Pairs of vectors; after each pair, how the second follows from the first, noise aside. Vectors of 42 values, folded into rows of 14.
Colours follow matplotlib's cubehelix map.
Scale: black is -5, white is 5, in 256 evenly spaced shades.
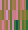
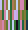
scaled up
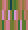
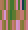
shuffled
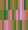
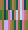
scaled up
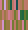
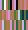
scaled up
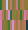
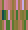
shuffled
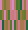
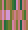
shuffled
